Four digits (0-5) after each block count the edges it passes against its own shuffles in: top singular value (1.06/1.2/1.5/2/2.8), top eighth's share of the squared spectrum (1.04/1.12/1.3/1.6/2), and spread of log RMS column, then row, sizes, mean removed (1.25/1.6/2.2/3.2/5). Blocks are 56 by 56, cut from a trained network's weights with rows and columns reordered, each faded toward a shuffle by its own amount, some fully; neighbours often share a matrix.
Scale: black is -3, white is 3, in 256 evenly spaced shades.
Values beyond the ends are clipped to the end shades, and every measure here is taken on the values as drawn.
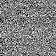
1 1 1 0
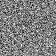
0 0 0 0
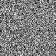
3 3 1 1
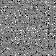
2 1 1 0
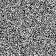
1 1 0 0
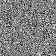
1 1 0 0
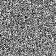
0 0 0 0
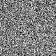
0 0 0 0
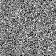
2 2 0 0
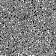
0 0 0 0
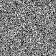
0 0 0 0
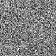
3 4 1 0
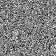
2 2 0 0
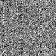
3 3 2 0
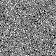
0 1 0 0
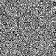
3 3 1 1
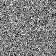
0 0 0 0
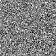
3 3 1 0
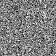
1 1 0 0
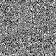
2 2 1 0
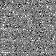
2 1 0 0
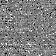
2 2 1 0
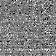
2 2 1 0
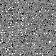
1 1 1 0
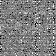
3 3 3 0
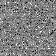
1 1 0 0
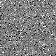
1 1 0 0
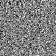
2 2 0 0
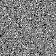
1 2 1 0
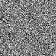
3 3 1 0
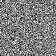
2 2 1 0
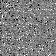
1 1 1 0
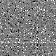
2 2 1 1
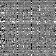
3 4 3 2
